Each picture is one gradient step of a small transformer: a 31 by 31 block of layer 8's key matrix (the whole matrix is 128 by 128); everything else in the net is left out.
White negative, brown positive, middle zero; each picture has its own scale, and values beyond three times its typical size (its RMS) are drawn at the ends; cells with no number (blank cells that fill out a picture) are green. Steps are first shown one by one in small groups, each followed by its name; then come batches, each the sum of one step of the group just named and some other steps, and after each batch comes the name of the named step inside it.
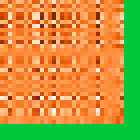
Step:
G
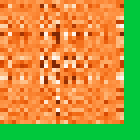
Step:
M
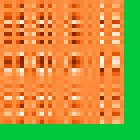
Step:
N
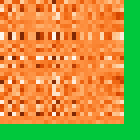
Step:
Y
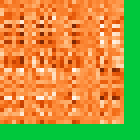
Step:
N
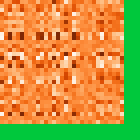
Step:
Y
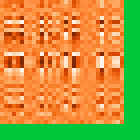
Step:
N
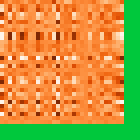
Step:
Y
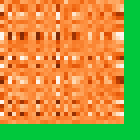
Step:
Y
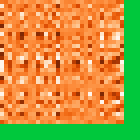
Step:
M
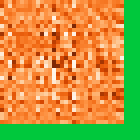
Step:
M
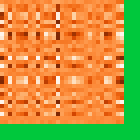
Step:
G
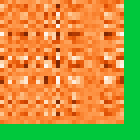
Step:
M
